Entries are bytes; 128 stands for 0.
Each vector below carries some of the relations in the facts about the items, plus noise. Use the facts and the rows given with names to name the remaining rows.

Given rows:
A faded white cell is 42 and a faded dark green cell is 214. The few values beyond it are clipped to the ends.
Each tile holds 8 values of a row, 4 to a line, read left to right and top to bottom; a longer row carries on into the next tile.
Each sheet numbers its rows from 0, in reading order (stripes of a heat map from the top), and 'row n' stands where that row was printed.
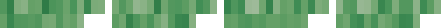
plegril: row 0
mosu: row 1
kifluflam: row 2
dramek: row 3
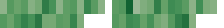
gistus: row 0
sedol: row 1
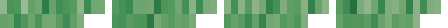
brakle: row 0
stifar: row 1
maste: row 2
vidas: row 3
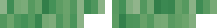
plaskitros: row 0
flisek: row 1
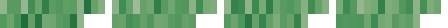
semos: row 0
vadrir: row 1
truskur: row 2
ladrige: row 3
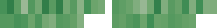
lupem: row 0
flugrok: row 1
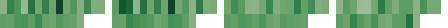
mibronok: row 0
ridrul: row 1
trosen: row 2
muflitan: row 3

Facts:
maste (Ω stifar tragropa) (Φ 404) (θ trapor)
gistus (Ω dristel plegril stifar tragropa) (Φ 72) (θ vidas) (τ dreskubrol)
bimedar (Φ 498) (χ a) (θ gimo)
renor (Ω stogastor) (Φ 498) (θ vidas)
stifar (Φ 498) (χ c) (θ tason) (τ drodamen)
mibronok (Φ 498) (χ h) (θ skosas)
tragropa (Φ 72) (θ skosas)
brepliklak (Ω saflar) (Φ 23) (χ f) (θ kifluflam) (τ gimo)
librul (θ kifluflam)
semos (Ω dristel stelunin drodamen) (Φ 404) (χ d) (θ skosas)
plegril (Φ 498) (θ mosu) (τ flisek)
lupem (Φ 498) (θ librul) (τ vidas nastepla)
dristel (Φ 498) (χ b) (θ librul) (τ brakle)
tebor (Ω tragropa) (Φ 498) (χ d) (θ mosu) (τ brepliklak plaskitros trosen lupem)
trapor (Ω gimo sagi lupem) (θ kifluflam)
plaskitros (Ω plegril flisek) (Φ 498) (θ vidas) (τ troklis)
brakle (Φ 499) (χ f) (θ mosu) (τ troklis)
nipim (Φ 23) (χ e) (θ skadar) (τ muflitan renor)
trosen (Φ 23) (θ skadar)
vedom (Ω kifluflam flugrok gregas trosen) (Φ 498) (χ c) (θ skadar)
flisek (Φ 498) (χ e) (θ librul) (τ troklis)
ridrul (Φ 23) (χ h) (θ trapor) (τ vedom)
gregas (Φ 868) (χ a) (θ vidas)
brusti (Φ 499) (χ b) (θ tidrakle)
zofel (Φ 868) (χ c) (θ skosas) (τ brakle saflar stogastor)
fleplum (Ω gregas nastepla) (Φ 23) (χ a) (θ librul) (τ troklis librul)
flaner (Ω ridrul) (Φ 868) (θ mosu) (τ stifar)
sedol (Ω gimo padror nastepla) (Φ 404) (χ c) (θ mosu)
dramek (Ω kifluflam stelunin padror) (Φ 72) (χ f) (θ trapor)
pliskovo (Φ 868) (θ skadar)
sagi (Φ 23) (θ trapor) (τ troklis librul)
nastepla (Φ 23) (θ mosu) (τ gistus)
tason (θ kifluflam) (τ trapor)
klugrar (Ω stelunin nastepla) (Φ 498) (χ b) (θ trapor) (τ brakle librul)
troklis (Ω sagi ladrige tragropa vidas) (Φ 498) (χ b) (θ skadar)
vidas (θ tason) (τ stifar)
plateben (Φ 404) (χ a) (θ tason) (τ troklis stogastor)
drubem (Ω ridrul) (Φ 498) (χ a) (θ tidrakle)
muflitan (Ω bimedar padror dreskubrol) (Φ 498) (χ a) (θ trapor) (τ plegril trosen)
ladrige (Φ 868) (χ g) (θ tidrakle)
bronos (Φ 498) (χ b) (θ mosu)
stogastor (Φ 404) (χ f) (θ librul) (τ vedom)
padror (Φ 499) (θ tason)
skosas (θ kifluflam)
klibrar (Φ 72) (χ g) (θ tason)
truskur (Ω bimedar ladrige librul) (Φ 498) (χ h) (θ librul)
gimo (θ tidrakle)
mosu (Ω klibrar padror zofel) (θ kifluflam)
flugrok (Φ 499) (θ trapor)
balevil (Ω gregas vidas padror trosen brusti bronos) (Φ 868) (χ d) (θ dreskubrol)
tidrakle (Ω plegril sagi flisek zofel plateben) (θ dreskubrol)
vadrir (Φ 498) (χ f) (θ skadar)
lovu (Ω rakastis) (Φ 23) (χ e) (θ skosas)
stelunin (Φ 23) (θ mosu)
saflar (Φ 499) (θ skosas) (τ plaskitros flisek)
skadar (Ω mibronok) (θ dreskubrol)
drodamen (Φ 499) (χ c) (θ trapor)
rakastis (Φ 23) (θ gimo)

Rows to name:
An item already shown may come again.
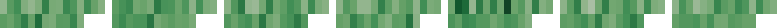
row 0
balevil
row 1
stifar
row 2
vedom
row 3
muflitan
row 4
ridrul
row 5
vedom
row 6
nipim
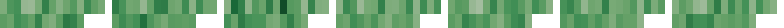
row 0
fleplum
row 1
dristel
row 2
flaner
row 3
bimedar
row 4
mosu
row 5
librul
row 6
tason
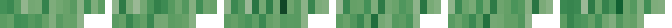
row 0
librul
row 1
plateben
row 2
mibronok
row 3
tebor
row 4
tebor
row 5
zofel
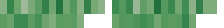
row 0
skosas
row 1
drodamen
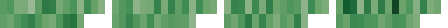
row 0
klugrar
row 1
klibrar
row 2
truskur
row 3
ridrul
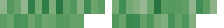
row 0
stogastor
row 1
trapor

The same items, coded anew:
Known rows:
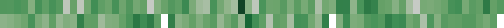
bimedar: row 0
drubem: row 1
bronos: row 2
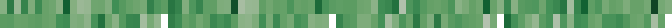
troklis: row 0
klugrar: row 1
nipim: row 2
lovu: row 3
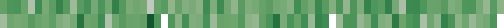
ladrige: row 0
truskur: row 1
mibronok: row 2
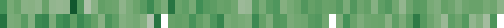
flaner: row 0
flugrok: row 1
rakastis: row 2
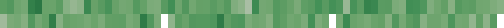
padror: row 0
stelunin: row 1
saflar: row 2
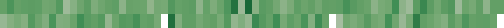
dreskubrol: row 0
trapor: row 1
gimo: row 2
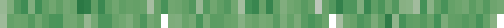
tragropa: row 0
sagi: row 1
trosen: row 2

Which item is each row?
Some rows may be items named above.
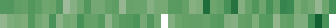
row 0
dreskubrol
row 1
klibrar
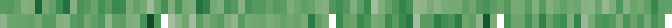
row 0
klibrar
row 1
vidas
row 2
sedol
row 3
mosu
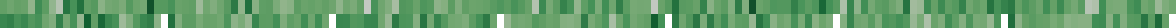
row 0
semos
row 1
trapor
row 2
tebor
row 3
ladrige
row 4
dramek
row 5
dristel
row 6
muflitan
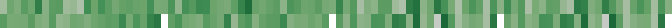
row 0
librul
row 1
skosas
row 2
ridrul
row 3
ridrul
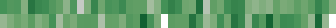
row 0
gregas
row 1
vedom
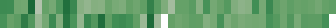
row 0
vedom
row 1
lupem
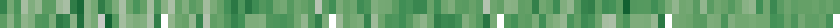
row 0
ridrul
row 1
stifar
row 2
zofel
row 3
stogastor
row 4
lupem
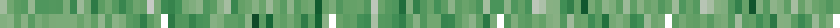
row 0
plateben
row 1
balevil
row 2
drodamen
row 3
tidrakle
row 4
tidrakle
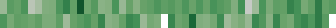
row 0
tidrakle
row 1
fleplum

